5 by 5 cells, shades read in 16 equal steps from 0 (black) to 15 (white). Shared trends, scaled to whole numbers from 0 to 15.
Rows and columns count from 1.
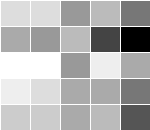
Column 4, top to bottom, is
11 4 14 10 11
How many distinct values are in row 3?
4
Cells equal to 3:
0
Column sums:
64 62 49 50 29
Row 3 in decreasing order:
15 15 14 10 9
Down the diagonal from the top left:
13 9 9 10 5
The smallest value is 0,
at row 2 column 5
